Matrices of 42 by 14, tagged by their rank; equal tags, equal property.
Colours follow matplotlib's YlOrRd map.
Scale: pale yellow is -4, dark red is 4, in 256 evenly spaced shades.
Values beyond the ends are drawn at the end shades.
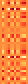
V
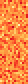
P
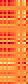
V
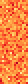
P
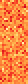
P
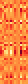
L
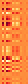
V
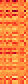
L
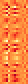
L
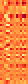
L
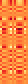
V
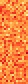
P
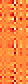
L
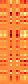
V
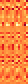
L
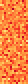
P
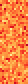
P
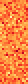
P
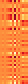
V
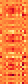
L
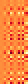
V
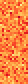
P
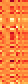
L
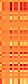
V
